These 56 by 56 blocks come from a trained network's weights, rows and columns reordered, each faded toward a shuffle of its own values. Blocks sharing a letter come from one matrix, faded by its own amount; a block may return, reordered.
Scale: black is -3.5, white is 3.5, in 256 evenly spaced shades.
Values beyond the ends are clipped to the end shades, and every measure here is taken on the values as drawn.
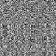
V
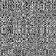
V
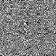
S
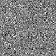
S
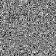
S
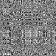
V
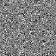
S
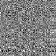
V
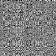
V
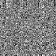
S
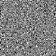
S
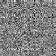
V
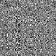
S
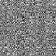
V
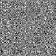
S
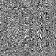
S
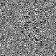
S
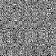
V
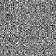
S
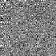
S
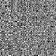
V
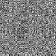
V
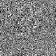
S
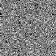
S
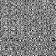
V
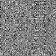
S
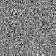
S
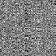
V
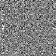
S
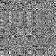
V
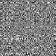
V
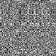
V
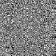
S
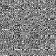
V
